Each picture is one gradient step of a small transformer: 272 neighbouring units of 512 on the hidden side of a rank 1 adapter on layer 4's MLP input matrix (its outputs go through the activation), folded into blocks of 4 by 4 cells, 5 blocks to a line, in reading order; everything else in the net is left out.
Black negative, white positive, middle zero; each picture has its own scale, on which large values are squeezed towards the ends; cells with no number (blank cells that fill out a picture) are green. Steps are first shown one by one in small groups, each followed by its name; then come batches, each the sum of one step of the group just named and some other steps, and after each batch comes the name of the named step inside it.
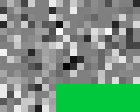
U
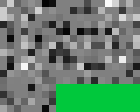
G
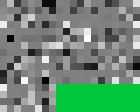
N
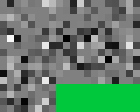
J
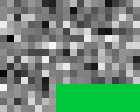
N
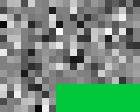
U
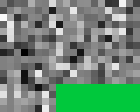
U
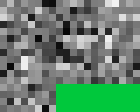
G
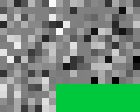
U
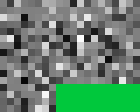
J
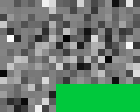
J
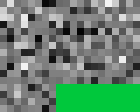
G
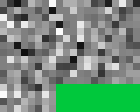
U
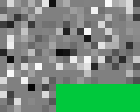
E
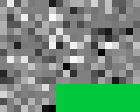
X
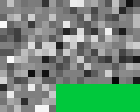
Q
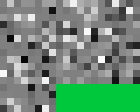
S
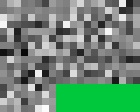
Q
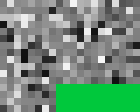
S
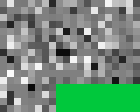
E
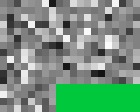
X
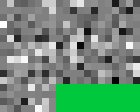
Q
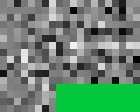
X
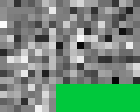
Q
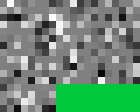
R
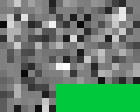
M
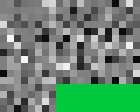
M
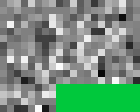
R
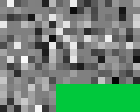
R
